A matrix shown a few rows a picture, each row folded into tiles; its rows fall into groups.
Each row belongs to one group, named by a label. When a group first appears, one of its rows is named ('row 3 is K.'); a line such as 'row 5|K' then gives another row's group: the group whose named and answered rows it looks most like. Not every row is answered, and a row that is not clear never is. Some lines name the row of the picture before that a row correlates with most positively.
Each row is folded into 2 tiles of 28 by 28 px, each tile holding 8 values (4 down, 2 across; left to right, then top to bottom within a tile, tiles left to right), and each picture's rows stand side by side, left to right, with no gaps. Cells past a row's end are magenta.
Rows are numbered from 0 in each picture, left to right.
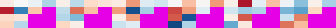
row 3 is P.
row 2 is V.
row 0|V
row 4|V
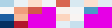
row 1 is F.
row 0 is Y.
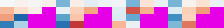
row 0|P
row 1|Y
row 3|Y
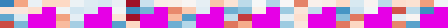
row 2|V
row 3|P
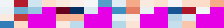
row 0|V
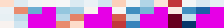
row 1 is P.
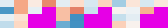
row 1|P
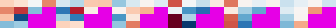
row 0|P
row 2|Y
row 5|Y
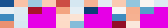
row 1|F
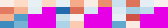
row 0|P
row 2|V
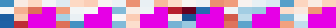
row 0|Y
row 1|F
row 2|V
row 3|P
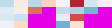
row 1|V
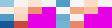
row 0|Y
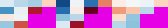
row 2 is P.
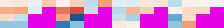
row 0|P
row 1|P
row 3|Y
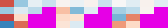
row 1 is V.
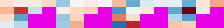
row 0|P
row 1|Y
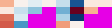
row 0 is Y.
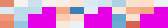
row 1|V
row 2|Y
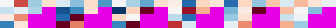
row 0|V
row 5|F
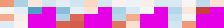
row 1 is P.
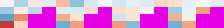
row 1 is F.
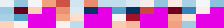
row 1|F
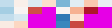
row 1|Y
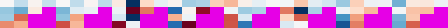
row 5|V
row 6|Y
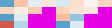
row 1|P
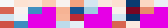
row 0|F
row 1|V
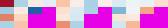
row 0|F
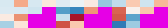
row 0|V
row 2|P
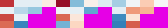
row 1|F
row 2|Y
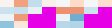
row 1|P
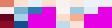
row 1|V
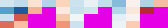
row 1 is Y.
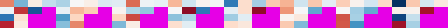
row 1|Y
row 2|V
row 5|F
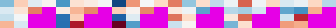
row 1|Y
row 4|V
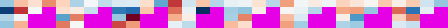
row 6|P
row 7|V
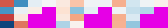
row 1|V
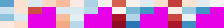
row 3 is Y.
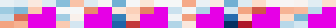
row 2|Y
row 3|V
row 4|Y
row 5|P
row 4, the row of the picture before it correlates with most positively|0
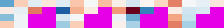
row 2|P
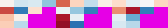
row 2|P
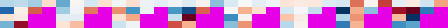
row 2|V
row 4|Y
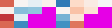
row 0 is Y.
